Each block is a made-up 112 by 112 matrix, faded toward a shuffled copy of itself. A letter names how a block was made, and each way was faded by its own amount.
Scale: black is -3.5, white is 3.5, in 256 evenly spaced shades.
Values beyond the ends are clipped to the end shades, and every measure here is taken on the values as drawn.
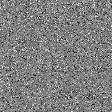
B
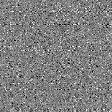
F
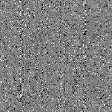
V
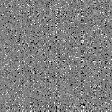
V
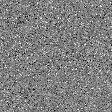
B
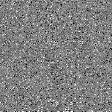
F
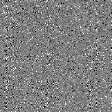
V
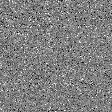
B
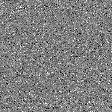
B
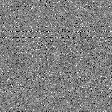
F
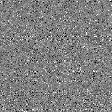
F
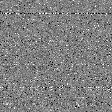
F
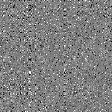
V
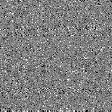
F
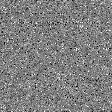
B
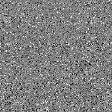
F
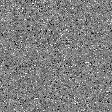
B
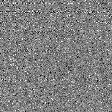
F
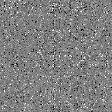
V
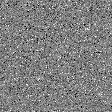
B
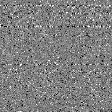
F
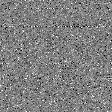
B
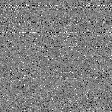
F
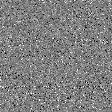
B
